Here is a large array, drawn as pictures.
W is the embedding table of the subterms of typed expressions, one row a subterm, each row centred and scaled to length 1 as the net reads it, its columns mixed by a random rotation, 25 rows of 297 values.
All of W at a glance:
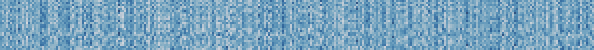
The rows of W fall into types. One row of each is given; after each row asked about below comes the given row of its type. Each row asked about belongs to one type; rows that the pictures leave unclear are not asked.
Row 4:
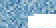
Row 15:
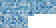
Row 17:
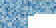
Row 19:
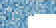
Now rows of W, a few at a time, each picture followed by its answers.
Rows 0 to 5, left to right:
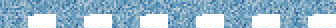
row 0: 15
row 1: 4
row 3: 19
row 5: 4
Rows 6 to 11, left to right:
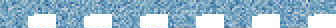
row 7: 19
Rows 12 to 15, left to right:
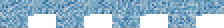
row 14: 4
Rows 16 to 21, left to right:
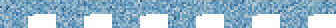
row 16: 17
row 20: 4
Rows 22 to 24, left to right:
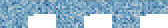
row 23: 15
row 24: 15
